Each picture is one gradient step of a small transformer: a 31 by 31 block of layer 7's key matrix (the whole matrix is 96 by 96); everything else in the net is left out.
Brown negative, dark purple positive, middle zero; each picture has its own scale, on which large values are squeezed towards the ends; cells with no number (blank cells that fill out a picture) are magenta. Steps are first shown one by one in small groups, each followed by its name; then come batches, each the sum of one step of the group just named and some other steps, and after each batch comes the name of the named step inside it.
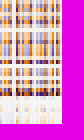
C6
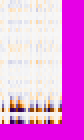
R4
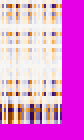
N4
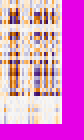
C6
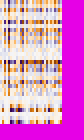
R4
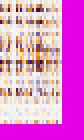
C6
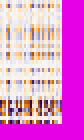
R4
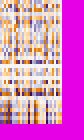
C6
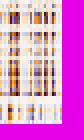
N4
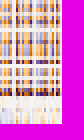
C6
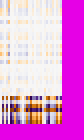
R4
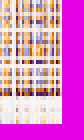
C6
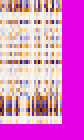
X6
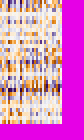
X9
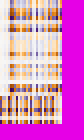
X9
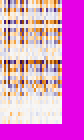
X9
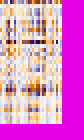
X9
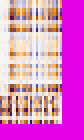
X6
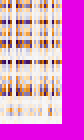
X9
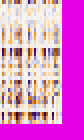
X9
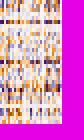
X9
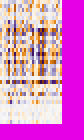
X9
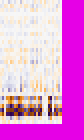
X9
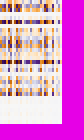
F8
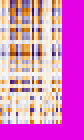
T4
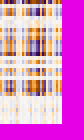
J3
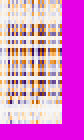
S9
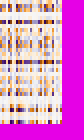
F8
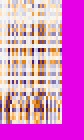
S9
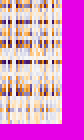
F8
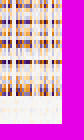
T4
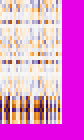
F8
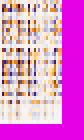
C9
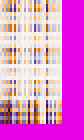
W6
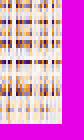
C9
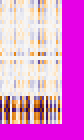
C9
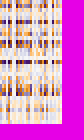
C9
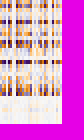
C9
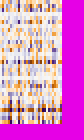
C9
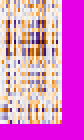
C9
